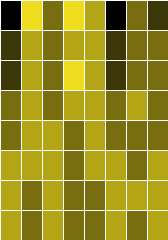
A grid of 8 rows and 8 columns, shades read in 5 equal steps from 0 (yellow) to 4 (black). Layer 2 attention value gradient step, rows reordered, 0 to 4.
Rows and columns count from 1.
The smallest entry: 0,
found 3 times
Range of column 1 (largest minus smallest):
3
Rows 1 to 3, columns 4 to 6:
0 1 4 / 1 1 3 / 0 1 3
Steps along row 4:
down up down same up down up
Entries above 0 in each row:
6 8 7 8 8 8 8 8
